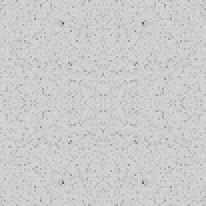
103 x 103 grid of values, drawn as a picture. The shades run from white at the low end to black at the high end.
The values are skewed, with a long tail toward high values. No single row or column stands out from its neighbours. Fine speckle covers the field. No overall slope runs across the table. There is no seam. On average the colour sits 20% of the way up the scale. No regular stripes run through it. Its left and right halves mirror each other, and so do its top and bottom.
